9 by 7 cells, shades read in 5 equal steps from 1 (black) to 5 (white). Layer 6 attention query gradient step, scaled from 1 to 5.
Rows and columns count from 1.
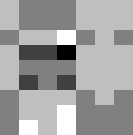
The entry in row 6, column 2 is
2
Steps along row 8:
up same up down same same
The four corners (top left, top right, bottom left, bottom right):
4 4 3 3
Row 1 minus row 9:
1 -2 -1 -2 1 1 1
